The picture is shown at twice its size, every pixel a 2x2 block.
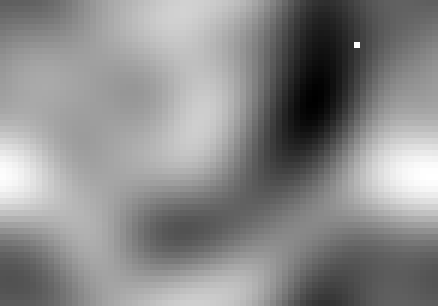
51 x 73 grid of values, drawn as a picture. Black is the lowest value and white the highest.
Lone odd cells: 1, higher than its neighbours. Ninth with the lowest average: top right. Odd rows or columns: none. Roughest part: middle right.
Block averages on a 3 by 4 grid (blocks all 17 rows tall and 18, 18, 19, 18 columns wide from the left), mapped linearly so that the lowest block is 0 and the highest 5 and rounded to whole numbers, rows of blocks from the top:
3500 | 5405 | 3321
